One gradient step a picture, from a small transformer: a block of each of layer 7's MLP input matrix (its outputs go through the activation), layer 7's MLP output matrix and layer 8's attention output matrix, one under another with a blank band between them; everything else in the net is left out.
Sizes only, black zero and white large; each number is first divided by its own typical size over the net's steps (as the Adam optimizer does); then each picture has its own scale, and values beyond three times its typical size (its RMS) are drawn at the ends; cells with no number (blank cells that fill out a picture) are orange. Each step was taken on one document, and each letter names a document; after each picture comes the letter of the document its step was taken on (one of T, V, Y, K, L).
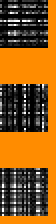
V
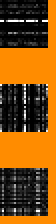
V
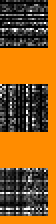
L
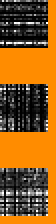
L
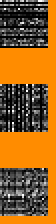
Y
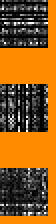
L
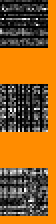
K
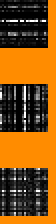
V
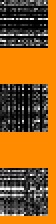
Y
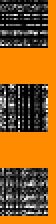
K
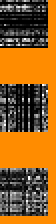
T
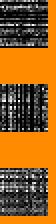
K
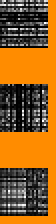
Y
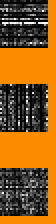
L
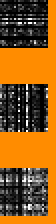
L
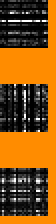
V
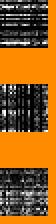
K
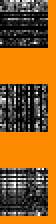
T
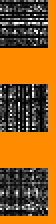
L
